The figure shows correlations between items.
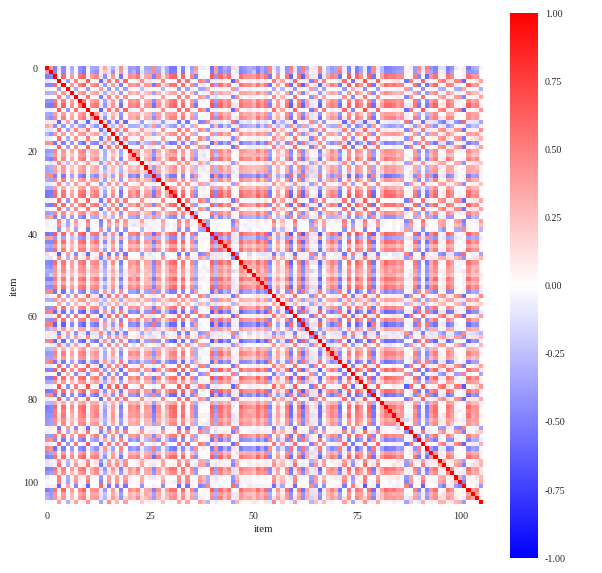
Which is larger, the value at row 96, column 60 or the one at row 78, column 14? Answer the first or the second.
the first
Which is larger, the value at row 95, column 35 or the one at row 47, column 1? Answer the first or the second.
the first
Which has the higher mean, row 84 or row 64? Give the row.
84
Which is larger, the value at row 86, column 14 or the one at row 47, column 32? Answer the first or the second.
the second
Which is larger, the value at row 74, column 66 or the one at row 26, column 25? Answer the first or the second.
the first
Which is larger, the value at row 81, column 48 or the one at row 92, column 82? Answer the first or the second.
the first
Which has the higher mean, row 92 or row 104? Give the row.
104
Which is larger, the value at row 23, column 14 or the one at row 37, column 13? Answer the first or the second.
the first
